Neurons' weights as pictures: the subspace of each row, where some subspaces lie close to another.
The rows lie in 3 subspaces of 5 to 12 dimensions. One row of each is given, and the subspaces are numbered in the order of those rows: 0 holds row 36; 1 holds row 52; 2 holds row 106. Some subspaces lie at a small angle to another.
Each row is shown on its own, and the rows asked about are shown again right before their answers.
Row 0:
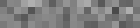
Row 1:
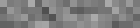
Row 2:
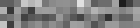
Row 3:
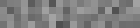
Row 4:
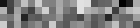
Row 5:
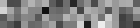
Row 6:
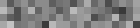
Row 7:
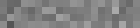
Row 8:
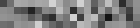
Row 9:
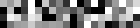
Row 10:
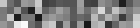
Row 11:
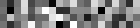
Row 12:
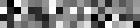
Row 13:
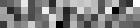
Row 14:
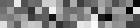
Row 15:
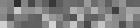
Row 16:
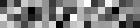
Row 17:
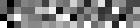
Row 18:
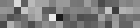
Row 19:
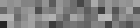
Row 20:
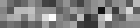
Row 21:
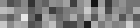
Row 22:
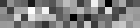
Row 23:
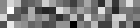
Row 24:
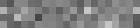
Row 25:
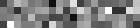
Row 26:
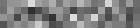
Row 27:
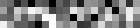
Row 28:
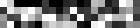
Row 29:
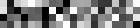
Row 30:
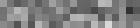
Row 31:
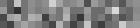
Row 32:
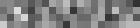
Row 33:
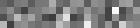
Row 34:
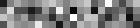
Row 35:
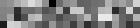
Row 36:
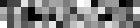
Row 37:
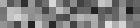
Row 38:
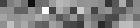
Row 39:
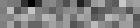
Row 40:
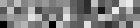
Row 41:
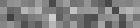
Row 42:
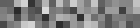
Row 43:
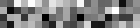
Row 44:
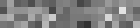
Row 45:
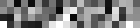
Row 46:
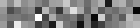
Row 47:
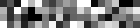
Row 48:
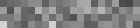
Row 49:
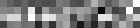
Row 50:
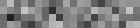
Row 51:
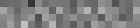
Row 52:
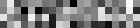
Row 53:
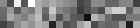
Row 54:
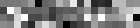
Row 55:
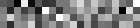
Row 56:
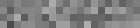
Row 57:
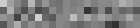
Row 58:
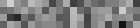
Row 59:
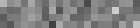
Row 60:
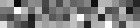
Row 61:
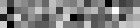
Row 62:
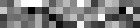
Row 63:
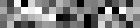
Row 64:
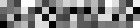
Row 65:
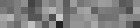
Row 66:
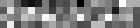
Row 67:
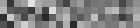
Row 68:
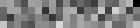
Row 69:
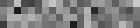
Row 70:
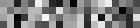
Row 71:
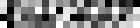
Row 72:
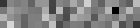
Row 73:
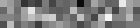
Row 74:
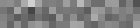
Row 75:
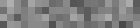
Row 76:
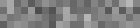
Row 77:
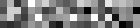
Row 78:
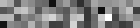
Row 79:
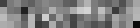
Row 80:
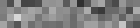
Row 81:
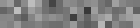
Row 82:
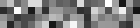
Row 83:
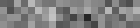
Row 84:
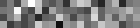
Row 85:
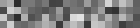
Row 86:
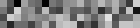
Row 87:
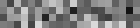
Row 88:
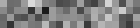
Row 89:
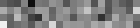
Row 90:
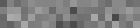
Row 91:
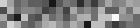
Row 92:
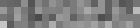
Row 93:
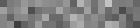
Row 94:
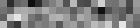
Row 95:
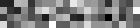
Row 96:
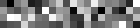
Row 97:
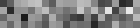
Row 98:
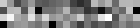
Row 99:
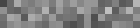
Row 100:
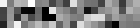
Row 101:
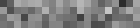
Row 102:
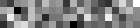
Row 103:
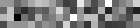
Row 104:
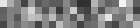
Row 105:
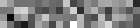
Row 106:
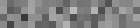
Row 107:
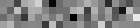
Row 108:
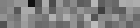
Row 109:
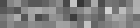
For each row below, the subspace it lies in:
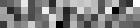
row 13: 1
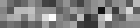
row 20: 1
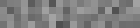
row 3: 1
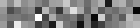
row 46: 2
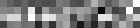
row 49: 1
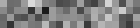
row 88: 2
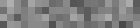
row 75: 1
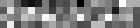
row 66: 0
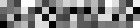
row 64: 1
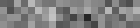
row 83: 1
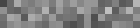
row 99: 0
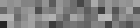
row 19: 1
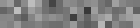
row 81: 2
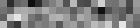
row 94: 1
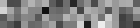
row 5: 2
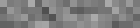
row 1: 2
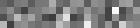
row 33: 1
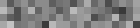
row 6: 2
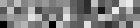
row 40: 1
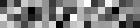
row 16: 0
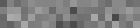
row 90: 2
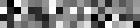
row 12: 2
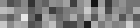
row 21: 2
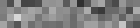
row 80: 1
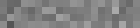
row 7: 1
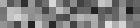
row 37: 1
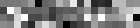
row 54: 2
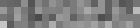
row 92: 0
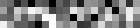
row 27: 0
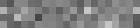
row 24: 2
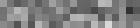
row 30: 1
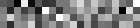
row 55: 1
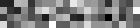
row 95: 1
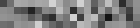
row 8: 0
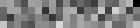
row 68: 1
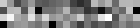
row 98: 1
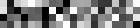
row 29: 2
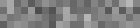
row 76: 1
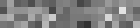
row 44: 2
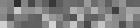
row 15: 0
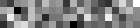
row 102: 2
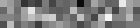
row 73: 0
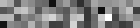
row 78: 1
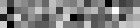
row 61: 0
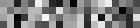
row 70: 2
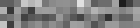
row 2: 0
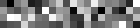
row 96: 1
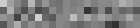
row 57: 2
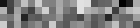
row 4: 0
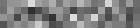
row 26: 0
